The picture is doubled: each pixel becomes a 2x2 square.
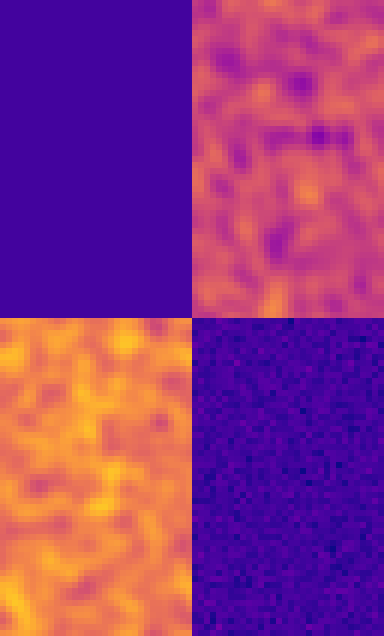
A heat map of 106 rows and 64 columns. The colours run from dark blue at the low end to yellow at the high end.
It is made of 2 by 2 panels. Panel 1,1: very low, flat. Panel 1,2: middling, blotchy. Panel 2,1: high, blotchy. Panel 2,2: very low, fine-grained, faint in contrast.
